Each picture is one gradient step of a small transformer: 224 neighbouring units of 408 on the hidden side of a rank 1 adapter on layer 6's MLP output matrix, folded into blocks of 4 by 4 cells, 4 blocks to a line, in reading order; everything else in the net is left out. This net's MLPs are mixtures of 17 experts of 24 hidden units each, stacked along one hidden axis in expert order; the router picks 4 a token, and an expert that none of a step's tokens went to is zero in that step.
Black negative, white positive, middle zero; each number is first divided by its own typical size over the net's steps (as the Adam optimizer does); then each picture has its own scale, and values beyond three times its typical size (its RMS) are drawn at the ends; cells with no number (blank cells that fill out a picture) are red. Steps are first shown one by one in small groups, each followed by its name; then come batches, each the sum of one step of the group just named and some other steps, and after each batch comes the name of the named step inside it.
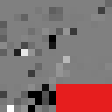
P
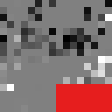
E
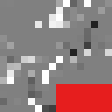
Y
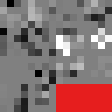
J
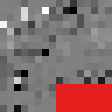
J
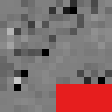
Y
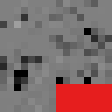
Y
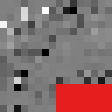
P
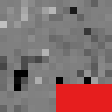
E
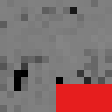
J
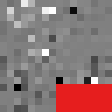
J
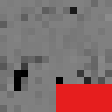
E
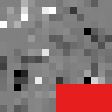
Y
